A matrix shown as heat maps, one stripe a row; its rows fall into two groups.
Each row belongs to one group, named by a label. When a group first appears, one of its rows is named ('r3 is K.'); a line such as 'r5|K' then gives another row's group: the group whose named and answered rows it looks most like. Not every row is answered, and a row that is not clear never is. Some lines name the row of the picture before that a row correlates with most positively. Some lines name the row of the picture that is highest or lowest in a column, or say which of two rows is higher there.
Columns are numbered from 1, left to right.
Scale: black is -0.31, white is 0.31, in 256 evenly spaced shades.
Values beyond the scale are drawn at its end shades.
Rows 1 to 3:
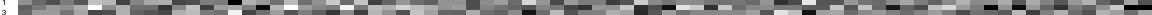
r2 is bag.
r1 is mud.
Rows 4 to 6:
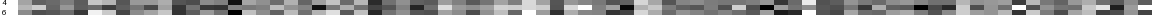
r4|mud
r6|mud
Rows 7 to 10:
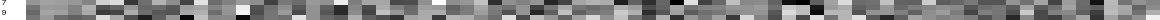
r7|bag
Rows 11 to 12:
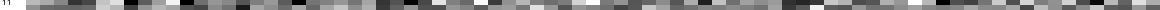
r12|mud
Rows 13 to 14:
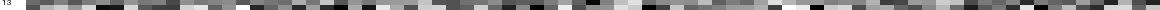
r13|bag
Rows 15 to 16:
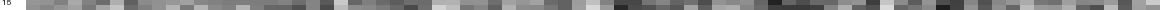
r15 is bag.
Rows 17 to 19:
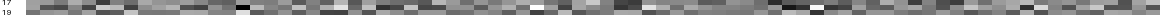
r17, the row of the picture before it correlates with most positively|15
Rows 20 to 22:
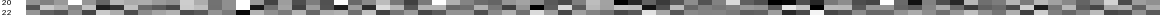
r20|bag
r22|mud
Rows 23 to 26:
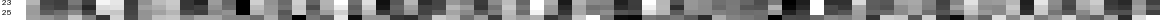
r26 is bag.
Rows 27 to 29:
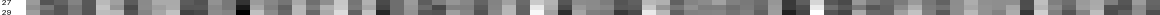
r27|mud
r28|mud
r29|mud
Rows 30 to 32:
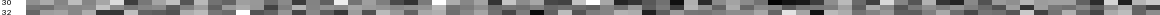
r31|bag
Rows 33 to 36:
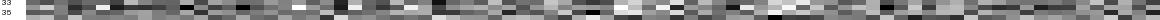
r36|bag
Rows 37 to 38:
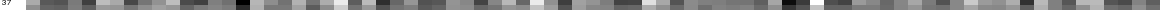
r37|mud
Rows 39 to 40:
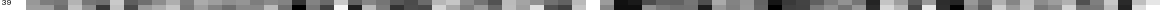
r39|bag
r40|bag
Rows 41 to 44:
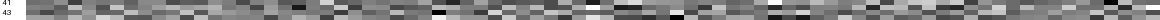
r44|bag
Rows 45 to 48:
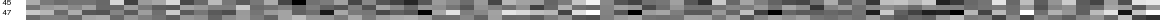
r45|bag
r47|bag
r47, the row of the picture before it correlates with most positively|42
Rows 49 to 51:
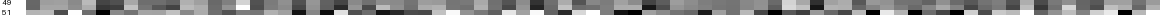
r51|bag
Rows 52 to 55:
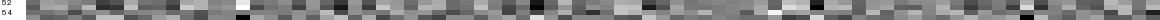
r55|mud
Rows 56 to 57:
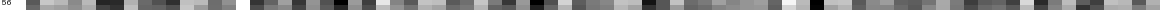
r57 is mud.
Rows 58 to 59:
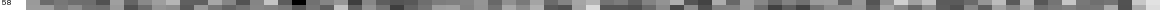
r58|bag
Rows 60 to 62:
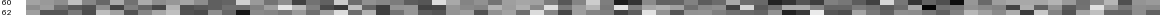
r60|bag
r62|mud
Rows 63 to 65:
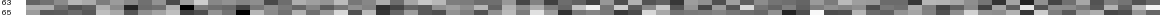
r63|bag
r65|mud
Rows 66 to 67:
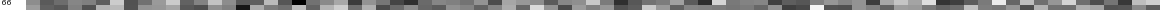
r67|mud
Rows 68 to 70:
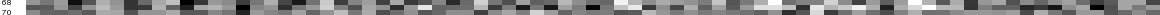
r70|mud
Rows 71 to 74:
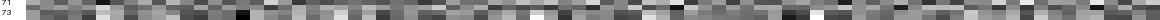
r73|mud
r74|mud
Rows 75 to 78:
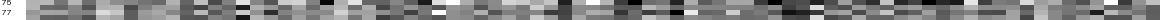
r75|bag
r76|mud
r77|bag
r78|mud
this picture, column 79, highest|77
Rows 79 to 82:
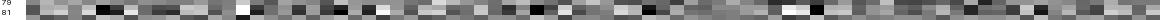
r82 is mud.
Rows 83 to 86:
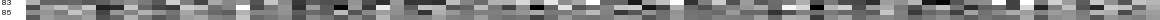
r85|bag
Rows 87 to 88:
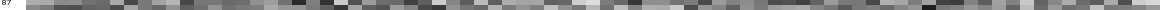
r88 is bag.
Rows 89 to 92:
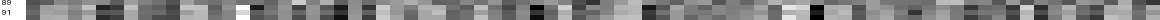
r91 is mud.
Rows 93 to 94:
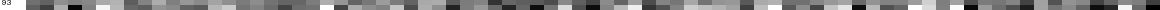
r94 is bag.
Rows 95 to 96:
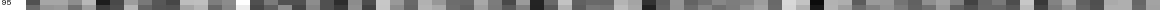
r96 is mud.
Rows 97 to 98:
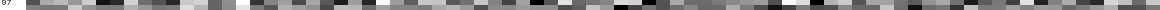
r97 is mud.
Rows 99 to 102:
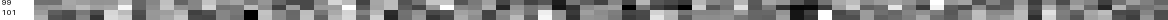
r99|bag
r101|mud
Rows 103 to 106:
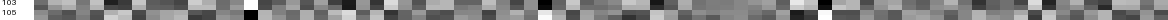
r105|mud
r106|mud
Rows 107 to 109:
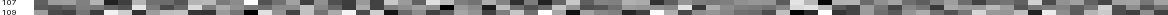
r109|mud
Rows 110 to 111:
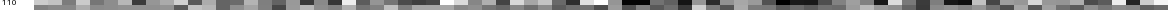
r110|bag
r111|bag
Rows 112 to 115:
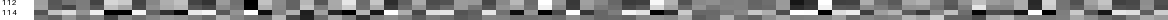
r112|mud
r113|mud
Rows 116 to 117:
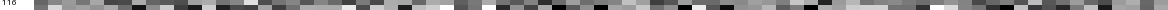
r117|bag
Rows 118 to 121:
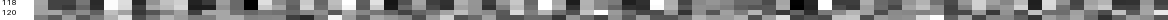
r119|mud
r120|bag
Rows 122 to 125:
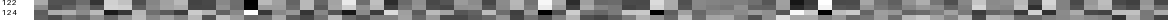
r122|mud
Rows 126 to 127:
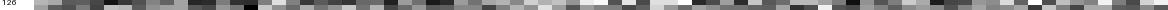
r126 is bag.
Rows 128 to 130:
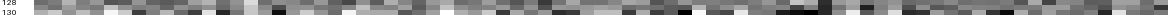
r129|bag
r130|bag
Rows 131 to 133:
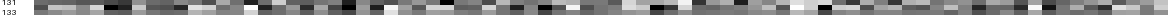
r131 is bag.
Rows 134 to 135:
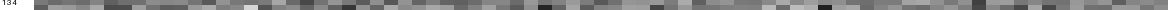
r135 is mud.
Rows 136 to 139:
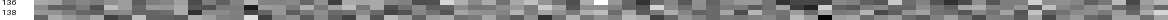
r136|bag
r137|mud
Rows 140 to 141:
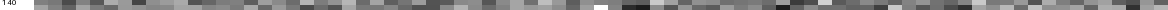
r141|bag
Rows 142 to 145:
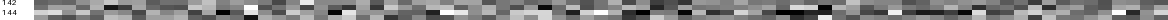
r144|bag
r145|mud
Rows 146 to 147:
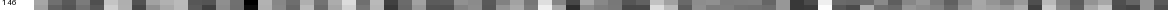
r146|mud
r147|mud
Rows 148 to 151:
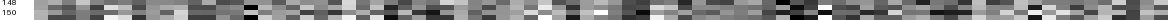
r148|bag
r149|mud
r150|bag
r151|mud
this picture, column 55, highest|148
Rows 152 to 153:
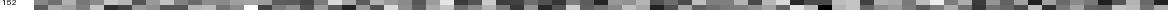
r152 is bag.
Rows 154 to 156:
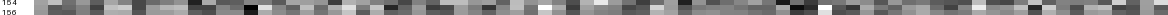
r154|bag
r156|mud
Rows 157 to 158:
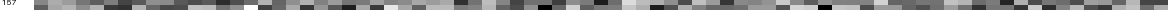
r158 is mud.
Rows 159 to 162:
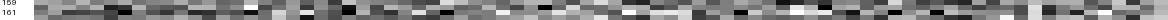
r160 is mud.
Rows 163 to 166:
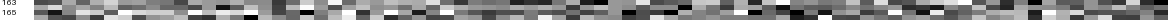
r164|bag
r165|bag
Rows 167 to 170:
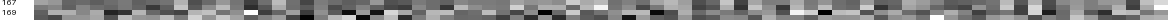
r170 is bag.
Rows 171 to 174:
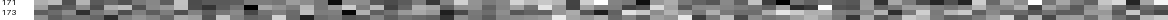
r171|bag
